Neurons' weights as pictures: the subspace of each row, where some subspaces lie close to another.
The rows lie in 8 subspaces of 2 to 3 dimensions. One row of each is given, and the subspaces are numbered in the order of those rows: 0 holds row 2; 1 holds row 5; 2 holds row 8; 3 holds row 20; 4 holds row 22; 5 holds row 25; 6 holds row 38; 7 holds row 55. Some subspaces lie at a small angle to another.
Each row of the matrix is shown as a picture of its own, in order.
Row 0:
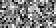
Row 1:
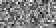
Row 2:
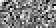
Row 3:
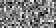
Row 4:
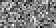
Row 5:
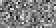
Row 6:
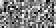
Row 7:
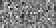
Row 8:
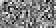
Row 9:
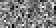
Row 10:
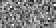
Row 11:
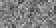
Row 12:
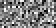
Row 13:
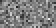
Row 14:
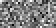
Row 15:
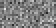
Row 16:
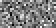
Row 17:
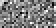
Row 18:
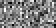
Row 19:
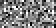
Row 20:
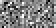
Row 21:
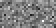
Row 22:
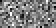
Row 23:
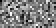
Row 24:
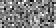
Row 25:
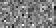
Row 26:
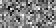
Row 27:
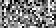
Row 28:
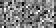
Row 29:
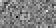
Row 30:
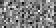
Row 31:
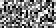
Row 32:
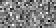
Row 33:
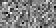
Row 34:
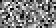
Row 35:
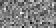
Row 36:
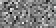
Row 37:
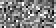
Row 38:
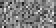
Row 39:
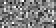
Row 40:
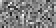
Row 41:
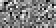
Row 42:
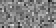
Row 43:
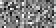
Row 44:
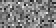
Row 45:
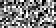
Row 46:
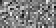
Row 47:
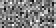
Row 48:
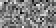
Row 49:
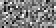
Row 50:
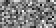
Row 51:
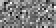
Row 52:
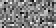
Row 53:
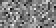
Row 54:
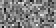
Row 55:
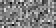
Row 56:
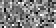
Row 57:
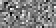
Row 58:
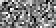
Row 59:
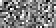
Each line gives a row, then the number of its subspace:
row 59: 1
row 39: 2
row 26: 6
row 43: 6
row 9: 5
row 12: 7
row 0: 5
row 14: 7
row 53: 2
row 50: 6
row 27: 6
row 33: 2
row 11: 5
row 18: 1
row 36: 7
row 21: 6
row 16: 4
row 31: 1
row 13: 3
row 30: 6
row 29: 5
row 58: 2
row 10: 0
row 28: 6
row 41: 0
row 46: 4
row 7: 3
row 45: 7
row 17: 5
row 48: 5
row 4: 2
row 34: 4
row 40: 3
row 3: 1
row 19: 2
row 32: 1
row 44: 4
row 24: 0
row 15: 0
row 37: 6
